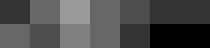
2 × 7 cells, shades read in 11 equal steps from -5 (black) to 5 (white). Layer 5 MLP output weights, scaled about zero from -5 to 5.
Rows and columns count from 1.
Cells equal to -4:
0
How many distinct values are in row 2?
5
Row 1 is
-3 -1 1 -1 -2 -3 -3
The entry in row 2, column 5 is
-3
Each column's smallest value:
-3 -2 0 -1 -3 -5 -5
